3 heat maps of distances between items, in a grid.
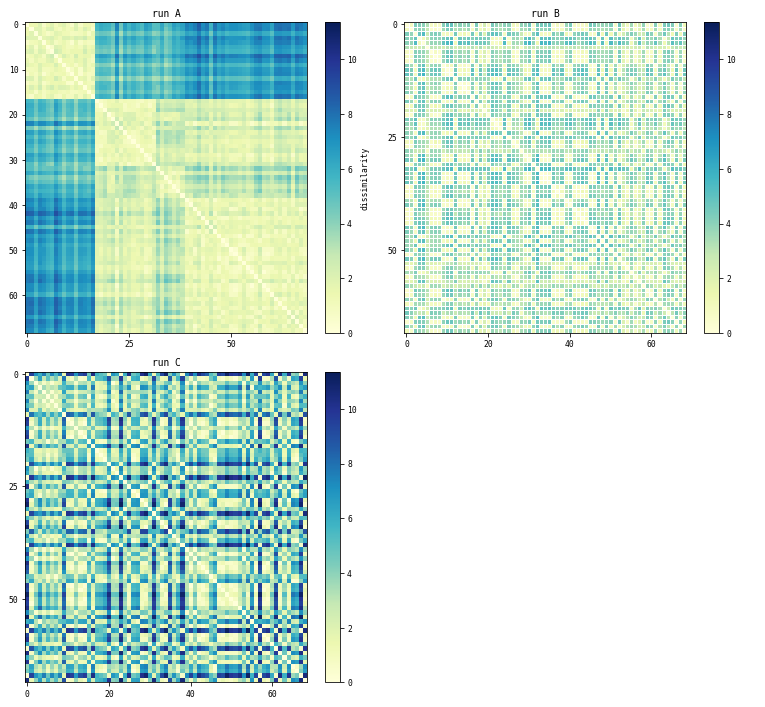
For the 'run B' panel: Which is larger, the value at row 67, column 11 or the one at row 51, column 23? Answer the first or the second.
the second
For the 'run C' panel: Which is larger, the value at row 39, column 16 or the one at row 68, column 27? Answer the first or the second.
the second
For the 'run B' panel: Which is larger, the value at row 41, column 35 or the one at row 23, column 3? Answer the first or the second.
the first
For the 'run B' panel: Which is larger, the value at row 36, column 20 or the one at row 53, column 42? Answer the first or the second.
the second
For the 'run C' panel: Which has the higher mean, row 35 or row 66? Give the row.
35
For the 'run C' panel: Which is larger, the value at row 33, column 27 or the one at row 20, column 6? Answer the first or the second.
the second
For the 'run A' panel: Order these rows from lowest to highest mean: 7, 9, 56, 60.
60, 56, 9, 7
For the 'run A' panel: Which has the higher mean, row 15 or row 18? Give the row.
15
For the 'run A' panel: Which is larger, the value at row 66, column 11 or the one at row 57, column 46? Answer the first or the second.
the first
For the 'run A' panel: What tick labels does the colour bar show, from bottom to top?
0, 2, 4, 6, 8, 10
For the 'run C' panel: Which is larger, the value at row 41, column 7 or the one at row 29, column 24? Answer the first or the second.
the second
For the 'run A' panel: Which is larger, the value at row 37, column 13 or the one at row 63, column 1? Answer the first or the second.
the second
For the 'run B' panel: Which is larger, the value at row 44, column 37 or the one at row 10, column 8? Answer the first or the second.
the second
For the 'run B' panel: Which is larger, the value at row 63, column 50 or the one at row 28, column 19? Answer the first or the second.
the first
